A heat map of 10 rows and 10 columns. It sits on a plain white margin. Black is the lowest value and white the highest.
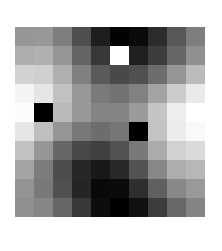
The ninth with the highest average is the middle right. The ninth with the lowest average is the bottom middle. No regular stripes run through it. Three lone cells stand out: one far higher and two far lower than their neighbours. Overall the values sit about 50% of the way up the scale.
